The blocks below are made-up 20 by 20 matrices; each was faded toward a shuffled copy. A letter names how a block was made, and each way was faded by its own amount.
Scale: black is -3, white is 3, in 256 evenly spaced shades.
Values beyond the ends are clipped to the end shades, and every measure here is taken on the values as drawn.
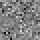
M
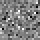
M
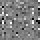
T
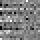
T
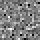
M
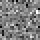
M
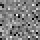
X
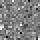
M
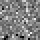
M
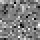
X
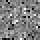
M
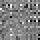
T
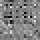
T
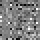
X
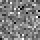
M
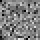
M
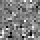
M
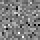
M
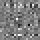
T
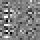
T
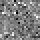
M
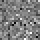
M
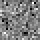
M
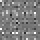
T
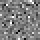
M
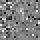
X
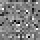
X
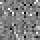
X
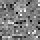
X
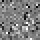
X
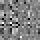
T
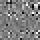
T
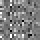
T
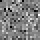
X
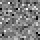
M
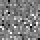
X
